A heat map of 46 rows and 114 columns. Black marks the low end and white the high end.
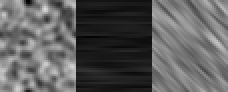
The table splits into one row of 3 panels. Panel 1,1: middling, blotchy, strong in contrast. Panel 1,2: very low, streaked across, faint in contrast. Panel 1,3: middling, slanting down to the right.
